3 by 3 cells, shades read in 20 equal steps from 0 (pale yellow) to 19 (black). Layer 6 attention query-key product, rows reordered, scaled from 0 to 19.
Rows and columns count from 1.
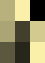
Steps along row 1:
down up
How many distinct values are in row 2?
3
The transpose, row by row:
5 6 12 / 0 14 16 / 19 3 0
